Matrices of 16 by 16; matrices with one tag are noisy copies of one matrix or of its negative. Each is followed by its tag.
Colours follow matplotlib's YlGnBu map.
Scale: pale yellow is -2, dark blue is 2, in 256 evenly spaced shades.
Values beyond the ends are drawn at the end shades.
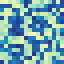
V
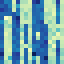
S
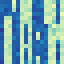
S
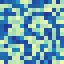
V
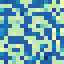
V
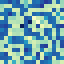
V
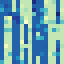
S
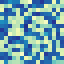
V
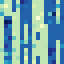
S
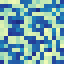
V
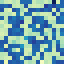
V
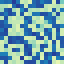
V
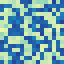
V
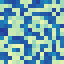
V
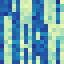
S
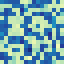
V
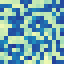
V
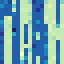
S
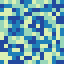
V
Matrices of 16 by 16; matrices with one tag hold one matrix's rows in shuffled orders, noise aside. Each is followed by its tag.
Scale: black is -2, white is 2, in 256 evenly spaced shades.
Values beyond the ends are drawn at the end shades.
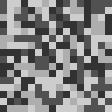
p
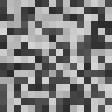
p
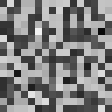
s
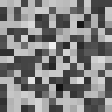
p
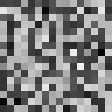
s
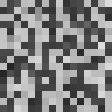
s
